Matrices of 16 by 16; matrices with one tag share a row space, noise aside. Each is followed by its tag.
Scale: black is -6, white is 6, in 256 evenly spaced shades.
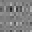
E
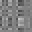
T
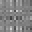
E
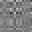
E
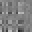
T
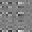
T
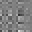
T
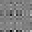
E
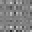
E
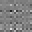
E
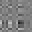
T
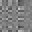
T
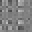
T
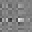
T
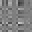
T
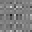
E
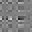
T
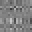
E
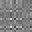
E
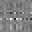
E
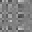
T
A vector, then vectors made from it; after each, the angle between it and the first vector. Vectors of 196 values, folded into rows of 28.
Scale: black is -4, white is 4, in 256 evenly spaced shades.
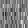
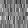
orthogonal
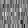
nearly opposite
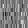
nearly parallel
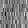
partly aligned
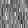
partly opposed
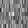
orthogonal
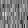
nearly opposite
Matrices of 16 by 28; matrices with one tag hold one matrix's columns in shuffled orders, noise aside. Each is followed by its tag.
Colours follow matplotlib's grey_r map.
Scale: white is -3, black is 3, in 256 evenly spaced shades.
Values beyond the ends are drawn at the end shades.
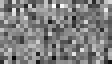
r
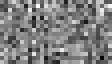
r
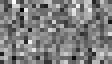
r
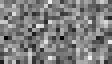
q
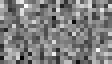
r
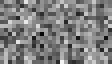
q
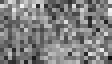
r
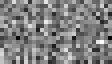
q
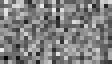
r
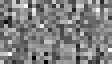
r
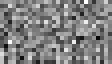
q
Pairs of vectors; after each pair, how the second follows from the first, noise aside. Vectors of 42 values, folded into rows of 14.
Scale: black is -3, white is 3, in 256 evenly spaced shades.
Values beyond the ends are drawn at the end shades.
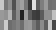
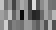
copied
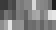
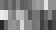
reversed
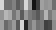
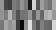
reversed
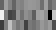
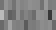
shrunk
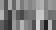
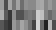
copied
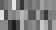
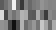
copied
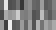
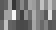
shuffled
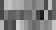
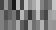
shuffled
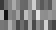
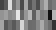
reversed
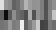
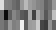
copied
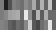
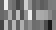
reversed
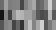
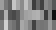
reversed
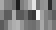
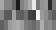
copied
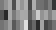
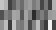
shuffled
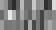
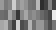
shuffled
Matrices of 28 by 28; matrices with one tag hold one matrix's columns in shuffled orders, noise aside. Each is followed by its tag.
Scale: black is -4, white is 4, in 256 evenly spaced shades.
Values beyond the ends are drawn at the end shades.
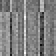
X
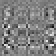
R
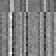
X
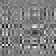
R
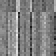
X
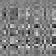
R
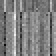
X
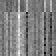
X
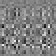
R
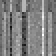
X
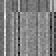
X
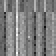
X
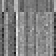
X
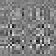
R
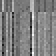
X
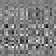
R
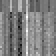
X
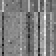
X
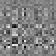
R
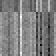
X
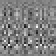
R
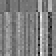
X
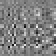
R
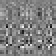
R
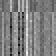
X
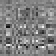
R
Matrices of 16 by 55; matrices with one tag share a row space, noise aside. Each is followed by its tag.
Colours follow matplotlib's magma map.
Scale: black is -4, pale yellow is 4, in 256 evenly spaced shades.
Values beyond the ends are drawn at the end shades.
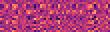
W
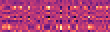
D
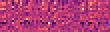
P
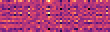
D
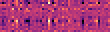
P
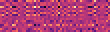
W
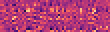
W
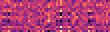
D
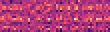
D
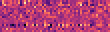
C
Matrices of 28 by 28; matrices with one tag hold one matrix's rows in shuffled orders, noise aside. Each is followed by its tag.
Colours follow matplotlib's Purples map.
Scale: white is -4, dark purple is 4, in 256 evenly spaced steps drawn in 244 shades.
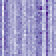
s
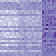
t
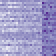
t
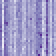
s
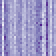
s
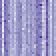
s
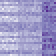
t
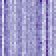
s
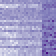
t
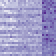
t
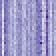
s
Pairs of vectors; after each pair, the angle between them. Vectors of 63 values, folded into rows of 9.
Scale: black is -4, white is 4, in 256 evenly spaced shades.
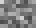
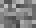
partly aligned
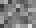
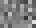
partly aligned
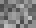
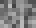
orthogonal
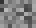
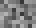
partly aligned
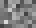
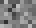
nearly opposite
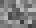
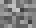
partly opposed
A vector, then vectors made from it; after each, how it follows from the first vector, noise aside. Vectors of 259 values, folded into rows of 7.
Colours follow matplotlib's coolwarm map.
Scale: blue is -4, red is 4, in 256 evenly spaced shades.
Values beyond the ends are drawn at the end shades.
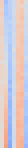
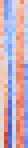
scaled up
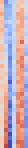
scaled up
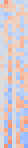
sign-scrambled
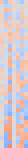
sign-scrambled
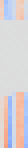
partly zeroed
